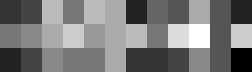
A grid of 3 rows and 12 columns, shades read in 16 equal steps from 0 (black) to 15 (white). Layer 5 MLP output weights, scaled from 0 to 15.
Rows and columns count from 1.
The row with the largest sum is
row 2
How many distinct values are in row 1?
8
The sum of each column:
12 16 29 26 27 30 16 16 22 33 15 14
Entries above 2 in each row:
10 12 10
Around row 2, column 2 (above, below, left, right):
4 4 7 10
